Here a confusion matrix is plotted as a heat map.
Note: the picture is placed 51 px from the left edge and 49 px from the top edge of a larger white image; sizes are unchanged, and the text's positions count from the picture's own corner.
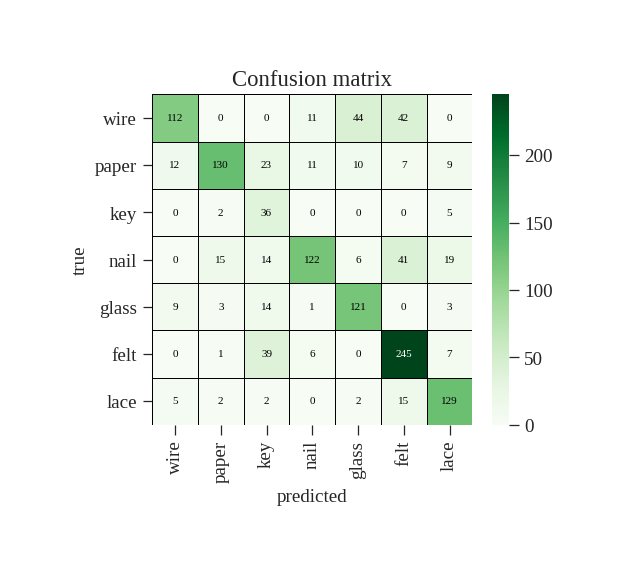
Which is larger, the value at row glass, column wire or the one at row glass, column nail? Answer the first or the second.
the first
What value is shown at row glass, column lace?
3
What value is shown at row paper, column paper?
130
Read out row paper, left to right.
12 130 23 11 10 7 9
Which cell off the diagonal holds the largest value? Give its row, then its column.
wire, glass
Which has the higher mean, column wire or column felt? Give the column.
felt
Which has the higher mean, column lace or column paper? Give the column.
lace
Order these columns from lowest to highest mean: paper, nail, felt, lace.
nail, paper, lace, felt
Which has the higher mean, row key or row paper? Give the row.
paper
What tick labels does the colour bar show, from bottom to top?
0, 50, 100, 150, 200
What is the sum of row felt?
298
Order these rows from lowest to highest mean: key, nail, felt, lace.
key, lace, nail, felt
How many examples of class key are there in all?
43
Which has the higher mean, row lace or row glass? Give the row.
lace
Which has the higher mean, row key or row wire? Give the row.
wire
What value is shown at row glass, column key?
14
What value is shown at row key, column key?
36
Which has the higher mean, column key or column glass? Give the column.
glass
